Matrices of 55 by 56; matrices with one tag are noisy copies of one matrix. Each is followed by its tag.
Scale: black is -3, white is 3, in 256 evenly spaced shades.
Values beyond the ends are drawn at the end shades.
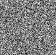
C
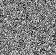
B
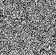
B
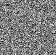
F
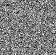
F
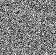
F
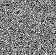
F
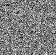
F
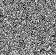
B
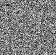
F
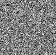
F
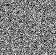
F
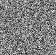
C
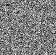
F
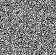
F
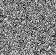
B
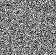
F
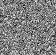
B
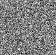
C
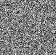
F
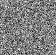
C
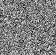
B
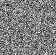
F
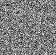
F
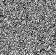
B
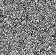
B
